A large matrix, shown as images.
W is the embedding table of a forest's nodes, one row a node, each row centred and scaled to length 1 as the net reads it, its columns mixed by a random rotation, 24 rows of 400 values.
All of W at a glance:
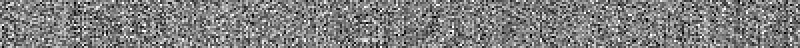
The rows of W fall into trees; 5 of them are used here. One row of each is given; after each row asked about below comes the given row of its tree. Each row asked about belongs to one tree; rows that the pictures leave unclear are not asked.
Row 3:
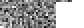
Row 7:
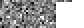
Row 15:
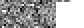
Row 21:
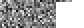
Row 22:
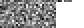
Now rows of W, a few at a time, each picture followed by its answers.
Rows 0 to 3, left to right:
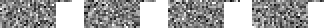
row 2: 21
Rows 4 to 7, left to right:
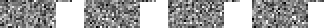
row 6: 22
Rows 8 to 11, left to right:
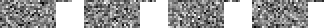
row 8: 15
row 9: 22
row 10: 3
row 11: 7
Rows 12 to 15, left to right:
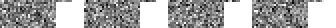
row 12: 15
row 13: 21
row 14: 22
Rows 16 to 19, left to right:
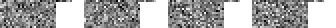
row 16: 21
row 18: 22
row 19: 3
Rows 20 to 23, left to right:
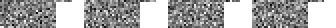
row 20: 3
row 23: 21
